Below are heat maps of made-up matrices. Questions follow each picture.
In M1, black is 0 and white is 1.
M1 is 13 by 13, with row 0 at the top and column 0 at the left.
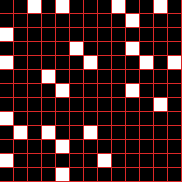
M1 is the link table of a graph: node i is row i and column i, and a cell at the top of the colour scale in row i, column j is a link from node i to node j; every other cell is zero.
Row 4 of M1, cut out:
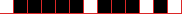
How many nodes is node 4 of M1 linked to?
4
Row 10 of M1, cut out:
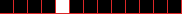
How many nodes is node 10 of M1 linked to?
1
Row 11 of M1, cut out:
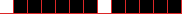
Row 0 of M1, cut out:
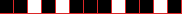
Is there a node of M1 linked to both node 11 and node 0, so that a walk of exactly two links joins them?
no
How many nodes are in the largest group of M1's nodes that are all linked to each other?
2
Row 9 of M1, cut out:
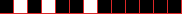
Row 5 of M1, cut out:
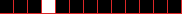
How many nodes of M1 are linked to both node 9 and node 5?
1
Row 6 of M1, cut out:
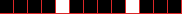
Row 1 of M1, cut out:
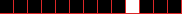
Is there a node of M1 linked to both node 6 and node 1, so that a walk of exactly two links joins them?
yes
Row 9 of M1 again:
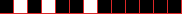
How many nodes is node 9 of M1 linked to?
3
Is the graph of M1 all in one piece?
yes
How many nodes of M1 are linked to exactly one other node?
7
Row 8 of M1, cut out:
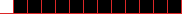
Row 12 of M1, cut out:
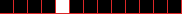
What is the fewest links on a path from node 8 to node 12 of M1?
3
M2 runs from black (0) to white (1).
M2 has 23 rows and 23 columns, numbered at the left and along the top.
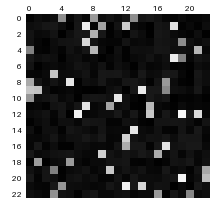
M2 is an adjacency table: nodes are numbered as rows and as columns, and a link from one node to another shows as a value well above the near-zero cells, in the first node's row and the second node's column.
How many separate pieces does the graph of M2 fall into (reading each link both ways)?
1
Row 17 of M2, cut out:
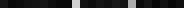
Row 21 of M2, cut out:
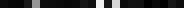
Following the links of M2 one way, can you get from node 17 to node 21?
yes
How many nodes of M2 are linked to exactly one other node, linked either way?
2
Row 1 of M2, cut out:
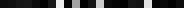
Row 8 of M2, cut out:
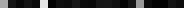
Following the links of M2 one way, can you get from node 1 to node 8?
yes
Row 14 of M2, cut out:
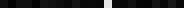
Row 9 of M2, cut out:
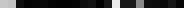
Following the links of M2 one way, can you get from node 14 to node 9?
no
